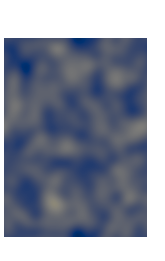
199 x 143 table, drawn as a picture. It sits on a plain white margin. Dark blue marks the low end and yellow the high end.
Neither half mirrors the other. On average the colour sits 30% of the way up the scale. The histogram is bell-shaped. The texture varies smoothly and slowly.
